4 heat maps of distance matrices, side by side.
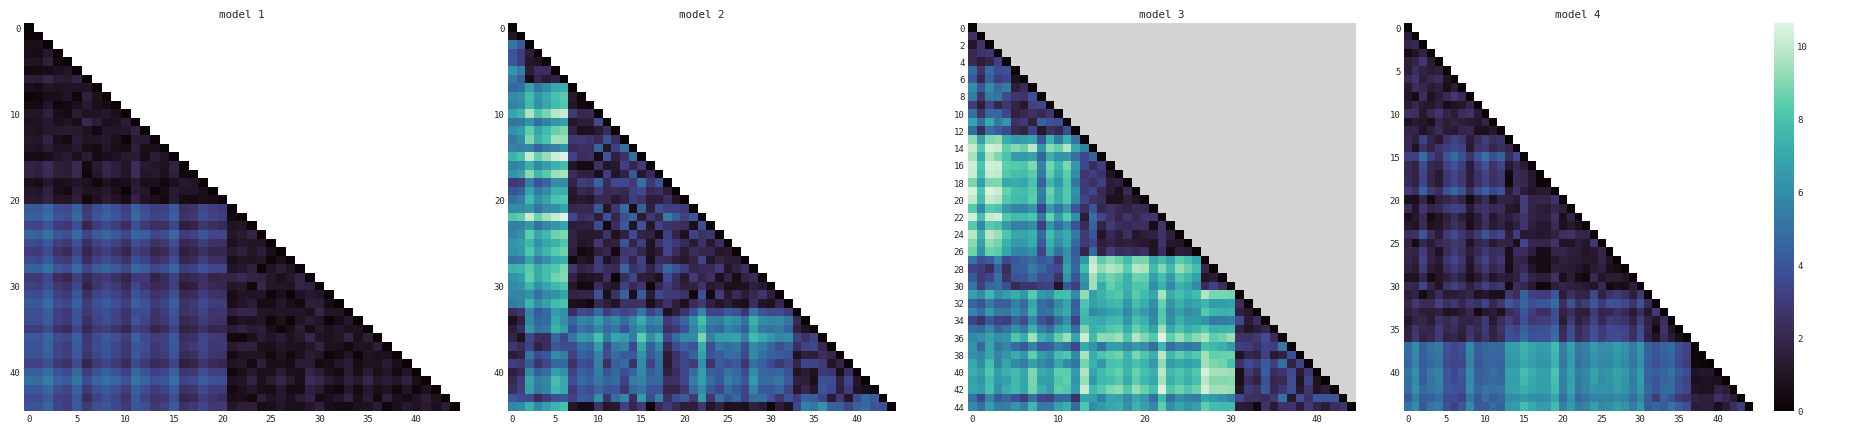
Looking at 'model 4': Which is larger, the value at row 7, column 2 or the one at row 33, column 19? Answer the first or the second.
the second
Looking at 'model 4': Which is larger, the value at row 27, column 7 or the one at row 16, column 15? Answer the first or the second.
the first
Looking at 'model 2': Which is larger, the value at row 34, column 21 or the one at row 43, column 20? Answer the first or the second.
the first
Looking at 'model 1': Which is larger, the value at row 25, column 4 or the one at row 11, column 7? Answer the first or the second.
the first
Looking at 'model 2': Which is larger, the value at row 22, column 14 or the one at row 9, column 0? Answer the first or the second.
the second
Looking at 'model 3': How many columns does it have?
45
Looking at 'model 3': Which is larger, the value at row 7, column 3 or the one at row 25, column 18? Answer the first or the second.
the first
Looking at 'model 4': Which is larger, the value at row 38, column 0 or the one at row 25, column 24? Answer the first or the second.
the first
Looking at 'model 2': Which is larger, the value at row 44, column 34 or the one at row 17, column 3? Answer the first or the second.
the second
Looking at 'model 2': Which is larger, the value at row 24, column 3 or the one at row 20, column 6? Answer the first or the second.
the second
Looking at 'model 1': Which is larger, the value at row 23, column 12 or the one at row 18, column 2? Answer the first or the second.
the first
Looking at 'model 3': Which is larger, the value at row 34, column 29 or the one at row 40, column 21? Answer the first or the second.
the second
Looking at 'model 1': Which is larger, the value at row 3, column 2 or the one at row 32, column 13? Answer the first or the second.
the second
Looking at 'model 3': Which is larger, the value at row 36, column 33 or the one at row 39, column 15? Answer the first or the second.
the second
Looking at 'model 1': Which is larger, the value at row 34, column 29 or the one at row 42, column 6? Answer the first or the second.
the second
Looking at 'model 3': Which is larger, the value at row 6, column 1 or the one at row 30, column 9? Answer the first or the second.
the second
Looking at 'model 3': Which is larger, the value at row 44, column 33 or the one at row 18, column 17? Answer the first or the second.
the second
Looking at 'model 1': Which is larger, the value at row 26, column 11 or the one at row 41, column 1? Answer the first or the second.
the second
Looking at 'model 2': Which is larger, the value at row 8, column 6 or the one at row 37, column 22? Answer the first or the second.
the first
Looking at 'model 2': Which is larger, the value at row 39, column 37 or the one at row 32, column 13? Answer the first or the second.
the second
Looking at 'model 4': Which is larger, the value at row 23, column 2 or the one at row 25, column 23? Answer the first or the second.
the first
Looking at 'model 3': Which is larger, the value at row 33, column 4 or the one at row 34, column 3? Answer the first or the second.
the first
